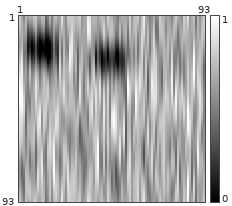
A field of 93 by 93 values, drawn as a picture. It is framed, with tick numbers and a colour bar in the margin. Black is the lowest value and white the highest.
Neither half mirrors the other. Streaks run downward. There are two dips. The values are skewed, with a long tail toward low values. The ninth with the lowest average is the top left.
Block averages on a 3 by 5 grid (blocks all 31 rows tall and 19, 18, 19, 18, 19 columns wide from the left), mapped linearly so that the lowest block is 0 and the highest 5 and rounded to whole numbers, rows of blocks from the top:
04144
54555
44444
